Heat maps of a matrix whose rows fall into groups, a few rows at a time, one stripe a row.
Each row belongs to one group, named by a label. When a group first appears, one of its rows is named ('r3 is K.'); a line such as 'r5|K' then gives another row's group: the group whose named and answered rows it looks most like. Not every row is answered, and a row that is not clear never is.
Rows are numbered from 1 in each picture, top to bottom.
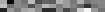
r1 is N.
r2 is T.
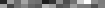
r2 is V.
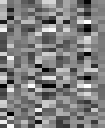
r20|T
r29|N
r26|T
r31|V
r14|T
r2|T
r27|V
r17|V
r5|N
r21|N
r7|T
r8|T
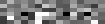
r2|V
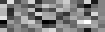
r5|V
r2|T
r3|N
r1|V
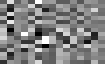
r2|N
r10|V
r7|N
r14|N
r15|N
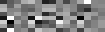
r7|N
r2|T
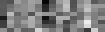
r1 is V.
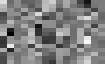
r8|N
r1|T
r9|N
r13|N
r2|T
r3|V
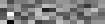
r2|T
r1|N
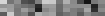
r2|V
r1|T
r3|V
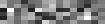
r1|T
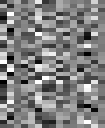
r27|T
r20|V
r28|V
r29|N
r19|N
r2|N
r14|T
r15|N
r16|V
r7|V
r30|N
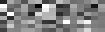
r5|T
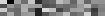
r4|V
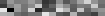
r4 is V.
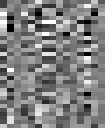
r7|N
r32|V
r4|V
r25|N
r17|V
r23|N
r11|T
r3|V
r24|T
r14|T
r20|N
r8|N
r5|N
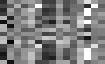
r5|N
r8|T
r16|N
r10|T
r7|N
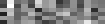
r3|V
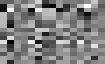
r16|N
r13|N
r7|N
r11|N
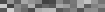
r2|N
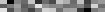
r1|N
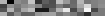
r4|T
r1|N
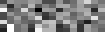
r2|N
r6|T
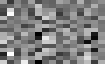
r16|V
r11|T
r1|N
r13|V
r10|V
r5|V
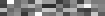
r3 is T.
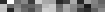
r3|T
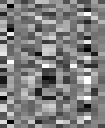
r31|N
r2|N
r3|T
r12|T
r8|N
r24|V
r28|T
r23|V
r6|T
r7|N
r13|T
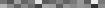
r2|V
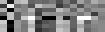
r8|N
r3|N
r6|N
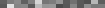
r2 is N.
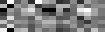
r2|N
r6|T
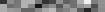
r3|T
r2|V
